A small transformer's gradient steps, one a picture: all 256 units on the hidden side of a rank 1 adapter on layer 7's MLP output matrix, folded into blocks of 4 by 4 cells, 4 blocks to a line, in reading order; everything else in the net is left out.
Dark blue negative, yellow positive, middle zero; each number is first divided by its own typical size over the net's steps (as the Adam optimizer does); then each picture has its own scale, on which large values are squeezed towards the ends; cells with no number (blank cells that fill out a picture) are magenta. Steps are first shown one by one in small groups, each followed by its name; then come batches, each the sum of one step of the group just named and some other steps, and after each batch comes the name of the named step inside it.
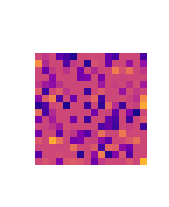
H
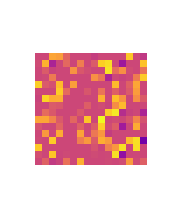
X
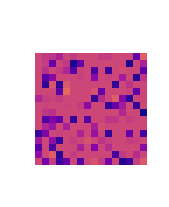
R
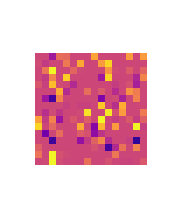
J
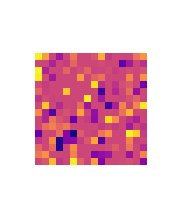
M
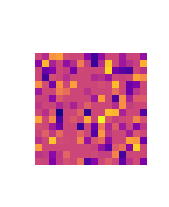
X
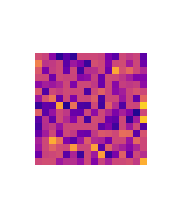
H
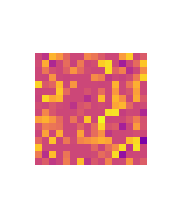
X
